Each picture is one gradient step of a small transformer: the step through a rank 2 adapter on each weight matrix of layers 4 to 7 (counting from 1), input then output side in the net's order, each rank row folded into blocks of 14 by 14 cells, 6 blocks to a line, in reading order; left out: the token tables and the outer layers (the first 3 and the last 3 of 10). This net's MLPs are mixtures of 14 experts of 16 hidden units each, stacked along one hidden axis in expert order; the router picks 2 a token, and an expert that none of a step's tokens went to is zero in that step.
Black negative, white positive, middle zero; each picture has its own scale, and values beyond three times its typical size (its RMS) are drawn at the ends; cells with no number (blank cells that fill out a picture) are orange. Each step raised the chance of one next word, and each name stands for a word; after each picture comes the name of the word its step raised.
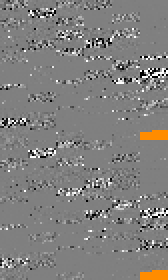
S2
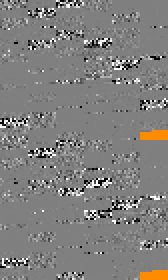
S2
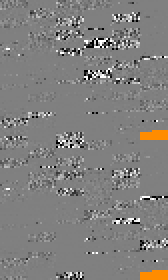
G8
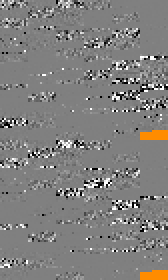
S2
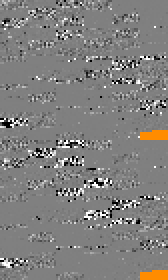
S2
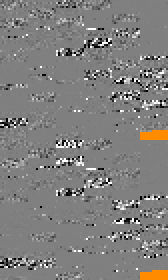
G8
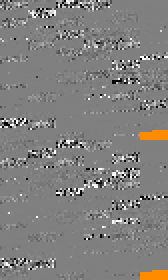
S2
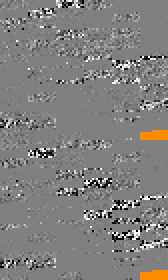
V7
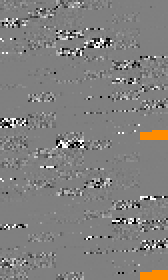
G8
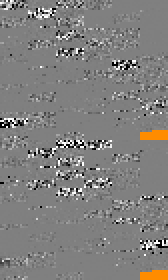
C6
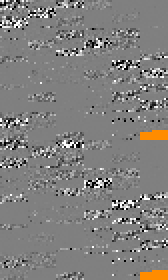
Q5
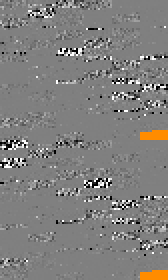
Q5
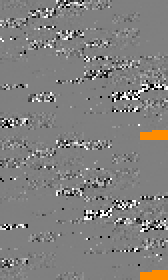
V7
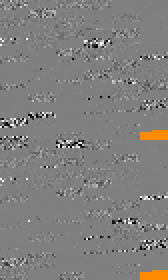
G8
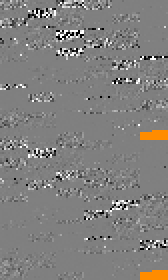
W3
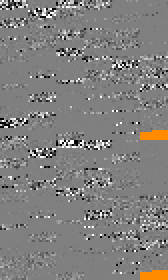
C6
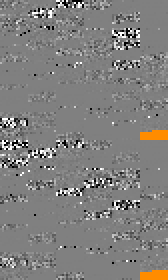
V7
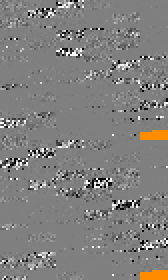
Q5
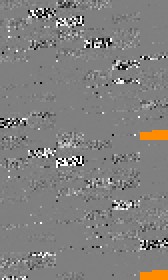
S2
